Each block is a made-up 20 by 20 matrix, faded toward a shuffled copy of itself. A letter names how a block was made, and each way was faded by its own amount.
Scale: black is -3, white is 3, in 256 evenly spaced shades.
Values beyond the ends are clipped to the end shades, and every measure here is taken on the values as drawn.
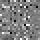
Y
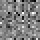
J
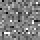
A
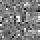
Y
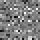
Y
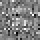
Y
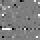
Y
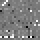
Y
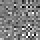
J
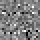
A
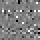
Y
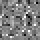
Y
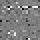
Y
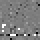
Y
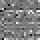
Y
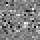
A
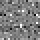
A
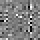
J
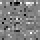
Y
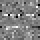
A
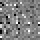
Y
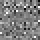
Y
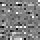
Y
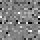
Y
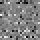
A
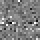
A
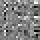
J
